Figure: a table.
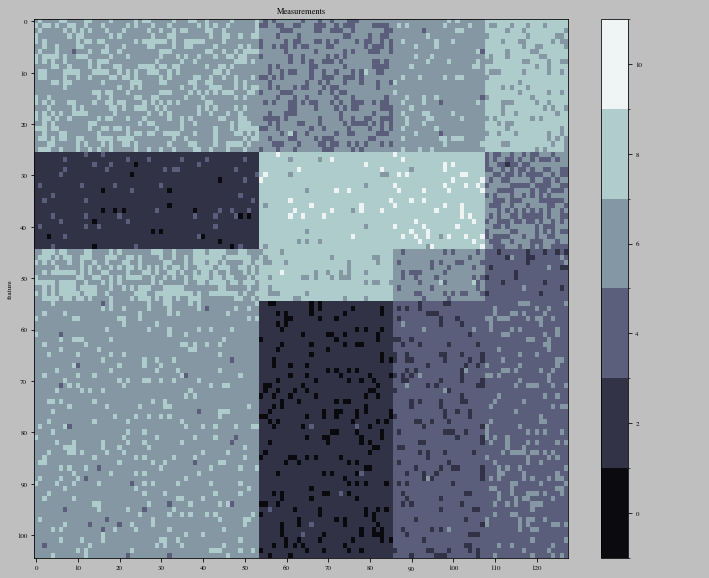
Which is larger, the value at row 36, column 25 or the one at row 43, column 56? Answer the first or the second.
the second
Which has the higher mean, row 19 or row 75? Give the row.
19
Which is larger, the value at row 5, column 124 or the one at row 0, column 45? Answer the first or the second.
the first
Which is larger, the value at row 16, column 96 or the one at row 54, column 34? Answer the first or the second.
the second
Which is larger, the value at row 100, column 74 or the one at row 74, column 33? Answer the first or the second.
the second
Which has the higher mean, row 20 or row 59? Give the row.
20
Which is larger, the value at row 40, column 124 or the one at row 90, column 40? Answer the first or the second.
the second
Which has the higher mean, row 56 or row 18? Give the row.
18
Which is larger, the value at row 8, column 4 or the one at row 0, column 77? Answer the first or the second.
the first
